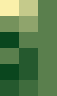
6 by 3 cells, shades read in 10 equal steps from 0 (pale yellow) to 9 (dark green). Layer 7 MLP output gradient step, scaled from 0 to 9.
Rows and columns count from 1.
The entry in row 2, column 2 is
4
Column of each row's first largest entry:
3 3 1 2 1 1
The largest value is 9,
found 2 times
